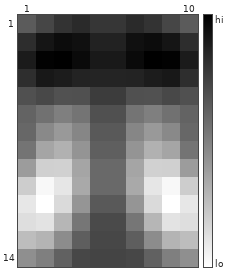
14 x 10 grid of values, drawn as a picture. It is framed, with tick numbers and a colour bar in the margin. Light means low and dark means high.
Grain: blotchy. Average level on the scale: 60%. Stripes: none. Mirror symmetry: left to right. Calmest part: top middle. Lone odd cells: none.
